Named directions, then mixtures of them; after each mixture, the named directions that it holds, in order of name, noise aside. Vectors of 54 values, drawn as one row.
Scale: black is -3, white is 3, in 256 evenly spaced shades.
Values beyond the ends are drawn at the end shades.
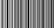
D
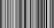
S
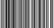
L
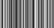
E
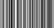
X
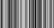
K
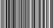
L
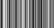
E, K, S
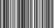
E, K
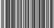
D, L, X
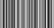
E, S, X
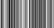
K, X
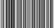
L, X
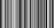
S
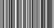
X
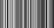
D, S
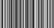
E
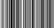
E, X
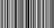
D, E, X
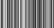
D, K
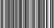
E, L, S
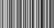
E, S, X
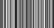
E, L, X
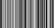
S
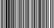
L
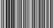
L, X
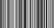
S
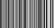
D, L, S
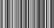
D, L, S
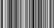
E, K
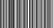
D, X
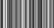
E, K, S
